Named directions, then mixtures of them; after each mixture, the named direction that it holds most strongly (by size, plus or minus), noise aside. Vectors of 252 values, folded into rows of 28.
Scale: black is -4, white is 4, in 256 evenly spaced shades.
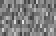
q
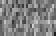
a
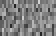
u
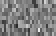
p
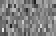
p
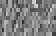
a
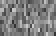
a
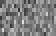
q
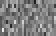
q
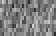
a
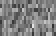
a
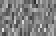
q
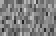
q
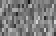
a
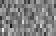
q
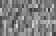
a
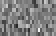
p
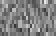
p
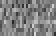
a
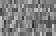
u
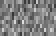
q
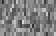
a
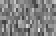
p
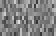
q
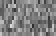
u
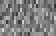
q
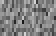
q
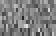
p
